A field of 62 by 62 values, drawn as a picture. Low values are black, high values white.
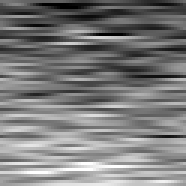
Slope: up to the bottom. Histogram: bell-shaped. Grain: streaks across.
